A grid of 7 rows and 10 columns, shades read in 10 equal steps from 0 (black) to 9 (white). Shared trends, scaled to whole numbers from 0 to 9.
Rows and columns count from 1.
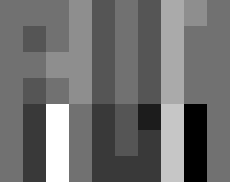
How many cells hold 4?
29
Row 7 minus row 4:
0 -1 5 -1 -1 -2 -1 1 -4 0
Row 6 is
4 2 9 4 2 3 2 7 0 4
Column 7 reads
3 3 3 3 1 2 2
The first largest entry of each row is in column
8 8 8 8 3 3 3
